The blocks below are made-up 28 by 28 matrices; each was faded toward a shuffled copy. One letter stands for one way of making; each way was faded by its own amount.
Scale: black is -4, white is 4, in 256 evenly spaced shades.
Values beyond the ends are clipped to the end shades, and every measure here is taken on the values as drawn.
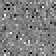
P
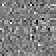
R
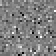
P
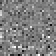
R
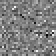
R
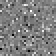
P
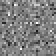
R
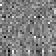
R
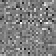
R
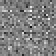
R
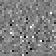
P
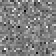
P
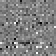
R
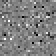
P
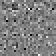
R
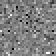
P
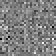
R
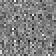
R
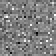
P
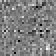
R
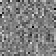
R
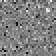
P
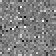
P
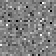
P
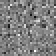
R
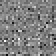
R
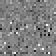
P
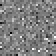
P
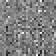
R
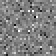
P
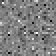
P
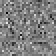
R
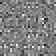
R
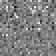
R
